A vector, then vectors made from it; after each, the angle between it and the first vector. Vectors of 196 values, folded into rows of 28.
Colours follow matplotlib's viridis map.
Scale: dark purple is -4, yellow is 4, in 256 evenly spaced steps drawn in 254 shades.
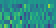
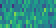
partly aligned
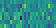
nearly parallel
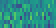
nearly parallel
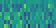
nearly parallel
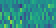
nearly parallel
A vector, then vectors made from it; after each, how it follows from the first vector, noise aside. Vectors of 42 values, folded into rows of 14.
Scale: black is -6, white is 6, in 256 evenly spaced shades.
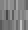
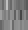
reversed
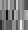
scaled up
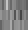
reversed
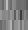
reversed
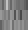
reversed
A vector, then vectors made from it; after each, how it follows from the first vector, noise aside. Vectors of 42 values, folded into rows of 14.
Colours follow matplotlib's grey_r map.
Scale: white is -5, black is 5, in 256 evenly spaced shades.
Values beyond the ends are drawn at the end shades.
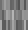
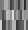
scaled up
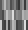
scaled up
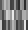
scaled up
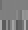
partly zeroed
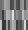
scaled up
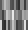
scaled up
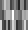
scaled up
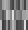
scaled up
